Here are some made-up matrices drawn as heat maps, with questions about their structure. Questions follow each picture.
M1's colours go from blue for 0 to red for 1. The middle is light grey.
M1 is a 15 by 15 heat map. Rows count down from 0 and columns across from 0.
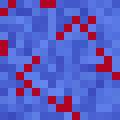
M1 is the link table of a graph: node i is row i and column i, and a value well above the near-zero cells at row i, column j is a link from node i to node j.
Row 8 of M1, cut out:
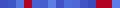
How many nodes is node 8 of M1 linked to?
3
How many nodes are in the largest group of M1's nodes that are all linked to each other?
2
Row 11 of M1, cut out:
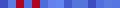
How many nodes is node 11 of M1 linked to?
2
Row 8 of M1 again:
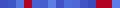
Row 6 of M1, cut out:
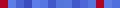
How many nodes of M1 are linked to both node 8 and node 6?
1
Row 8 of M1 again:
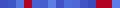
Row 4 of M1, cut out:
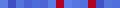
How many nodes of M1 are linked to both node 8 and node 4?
0
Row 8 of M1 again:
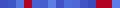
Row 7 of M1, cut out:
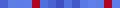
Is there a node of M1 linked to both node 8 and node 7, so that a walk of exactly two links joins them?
yes
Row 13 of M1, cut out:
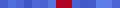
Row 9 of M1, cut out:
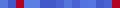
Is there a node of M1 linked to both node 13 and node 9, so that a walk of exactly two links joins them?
no
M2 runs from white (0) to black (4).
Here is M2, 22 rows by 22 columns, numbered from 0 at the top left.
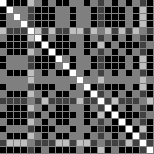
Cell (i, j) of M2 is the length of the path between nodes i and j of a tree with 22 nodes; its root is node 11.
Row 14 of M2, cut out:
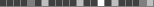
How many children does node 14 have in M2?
3
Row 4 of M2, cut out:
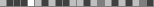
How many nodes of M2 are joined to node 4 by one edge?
9
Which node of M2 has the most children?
4
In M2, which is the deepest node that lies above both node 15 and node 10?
4
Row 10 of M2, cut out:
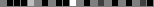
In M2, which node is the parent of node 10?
4
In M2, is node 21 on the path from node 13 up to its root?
no
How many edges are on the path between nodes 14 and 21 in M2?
1
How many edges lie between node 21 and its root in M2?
2
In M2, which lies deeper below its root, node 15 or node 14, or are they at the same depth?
node 15
